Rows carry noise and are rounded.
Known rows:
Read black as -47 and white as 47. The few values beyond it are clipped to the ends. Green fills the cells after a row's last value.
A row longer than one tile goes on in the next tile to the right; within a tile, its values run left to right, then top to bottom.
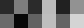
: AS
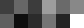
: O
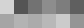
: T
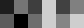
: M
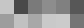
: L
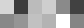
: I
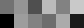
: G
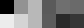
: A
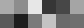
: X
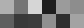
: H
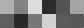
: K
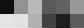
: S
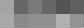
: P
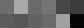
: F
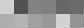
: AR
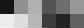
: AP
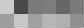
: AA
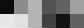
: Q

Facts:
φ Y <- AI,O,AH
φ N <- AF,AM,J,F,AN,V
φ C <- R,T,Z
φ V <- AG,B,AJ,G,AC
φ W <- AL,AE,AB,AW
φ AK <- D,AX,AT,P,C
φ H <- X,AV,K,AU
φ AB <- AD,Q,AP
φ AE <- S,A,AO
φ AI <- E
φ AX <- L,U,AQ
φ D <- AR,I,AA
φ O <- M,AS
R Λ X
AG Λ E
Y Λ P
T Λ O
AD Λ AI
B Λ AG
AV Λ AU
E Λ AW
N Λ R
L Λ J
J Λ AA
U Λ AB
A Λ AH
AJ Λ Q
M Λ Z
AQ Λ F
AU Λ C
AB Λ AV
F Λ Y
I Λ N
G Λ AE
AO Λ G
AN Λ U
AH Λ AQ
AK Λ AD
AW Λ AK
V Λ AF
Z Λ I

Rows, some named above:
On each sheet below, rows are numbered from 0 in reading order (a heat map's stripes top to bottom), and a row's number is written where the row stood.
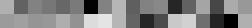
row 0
AT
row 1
AO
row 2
AE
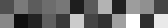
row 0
Y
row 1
E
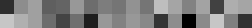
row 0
AL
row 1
J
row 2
AV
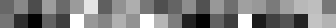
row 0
AI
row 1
R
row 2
AI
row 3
N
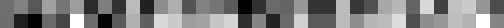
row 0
AI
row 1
AS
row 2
AQ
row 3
AH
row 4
U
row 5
I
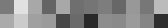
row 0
AW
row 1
J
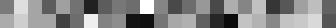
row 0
AW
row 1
AB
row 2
W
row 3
U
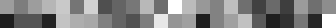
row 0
N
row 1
C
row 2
AK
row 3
O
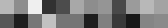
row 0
X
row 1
V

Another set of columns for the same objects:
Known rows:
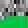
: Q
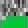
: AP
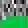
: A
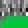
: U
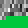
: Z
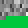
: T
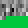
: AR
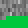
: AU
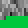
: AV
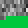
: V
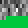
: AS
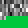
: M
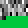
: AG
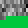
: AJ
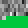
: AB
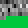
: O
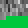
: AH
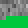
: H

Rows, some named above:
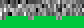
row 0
E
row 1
Y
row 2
AN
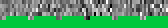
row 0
W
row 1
Z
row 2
V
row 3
AG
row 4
K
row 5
M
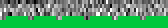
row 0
E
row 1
AI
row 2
AE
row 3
B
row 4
AD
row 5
AW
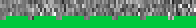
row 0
AU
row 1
AK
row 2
AH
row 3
X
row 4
C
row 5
N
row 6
M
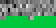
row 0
O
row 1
AL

